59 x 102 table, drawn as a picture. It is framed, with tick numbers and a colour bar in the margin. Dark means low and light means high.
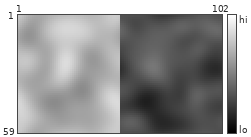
It is made of 1 by 2 panels. Panel 1,1: high, smooth. Panel 1,2: low, smooth.
